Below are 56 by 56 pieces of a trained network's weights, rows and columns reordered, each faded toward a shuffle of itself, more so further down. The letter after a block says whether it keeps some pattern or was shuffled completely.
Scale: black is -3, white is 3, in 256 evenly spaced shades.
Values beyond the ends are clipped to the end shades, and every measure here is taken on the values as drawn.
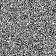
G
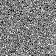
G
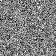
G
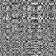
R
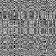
R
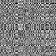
R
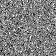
G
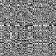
R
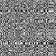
R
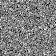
G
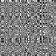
R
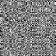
R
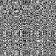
R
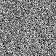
G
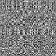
R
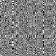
R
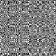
R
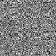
R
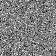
G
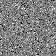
G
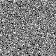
G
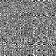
R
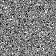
G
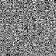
R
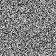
G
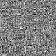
R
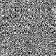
R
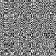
R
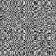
R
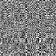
R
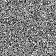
G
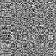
R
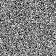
G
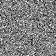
G
